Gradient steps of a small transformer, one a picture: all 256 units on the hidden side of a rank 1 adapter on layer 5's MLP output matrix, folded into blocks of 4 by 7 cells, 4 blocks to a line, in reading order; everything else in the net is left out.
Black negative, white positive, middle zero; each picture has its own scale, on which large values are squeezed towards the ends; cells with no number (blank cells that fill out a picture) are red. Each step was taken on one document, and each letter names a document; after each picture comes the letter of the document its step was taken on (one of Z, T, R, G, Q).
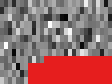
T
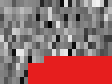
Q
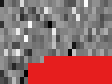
Q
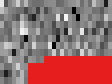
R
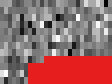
R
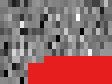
R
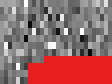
R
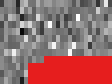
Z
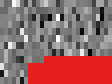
R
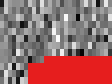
Q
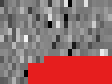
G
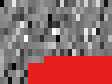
Q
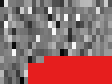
G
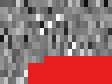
Z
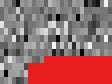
Z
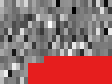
Z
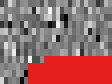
T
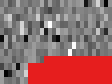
Z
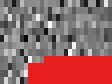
Z
